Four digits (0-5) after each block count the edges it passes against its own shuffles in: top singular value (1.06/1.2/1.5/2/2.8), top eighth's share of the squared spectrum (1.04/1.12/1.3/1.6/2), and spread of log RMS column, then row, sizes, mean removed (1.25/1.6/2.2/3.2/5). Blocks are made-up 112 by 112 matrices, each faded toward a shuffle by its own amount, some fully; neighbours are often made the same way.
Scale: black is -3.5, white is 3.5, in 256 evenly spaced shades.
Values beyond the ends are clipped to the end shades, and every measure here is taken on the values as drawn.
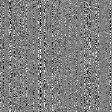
3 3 4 0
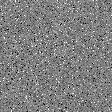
0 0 0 0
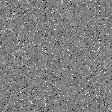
1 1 1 0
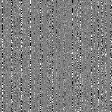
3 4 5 0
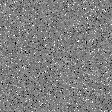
0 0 0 0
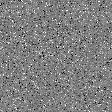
0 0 0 0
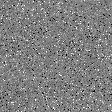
0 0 0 0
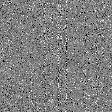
2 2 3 0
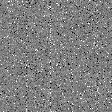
2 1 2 0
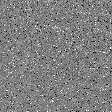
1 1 1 1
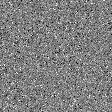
0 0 0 0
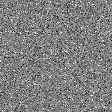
0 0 0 1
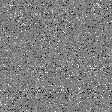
3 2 0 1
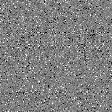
3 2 1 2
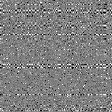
5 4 2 4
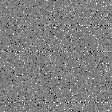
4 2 0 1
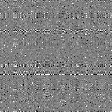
5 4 2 3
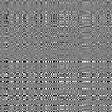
5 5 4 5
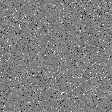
2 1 0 0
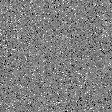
2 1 0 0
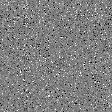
1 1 2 0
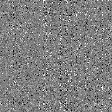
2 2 3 2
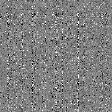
2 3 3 2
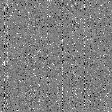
2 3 3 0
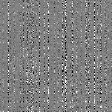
3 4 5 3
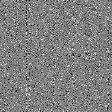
2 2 2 1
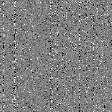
2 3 3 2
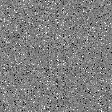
1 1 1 0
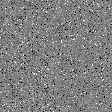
1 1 1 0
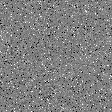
0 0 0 0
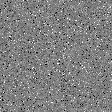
1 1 0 0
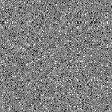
4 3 2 1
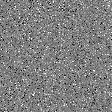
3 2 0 0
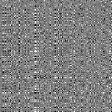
5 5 4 3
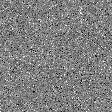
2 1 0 0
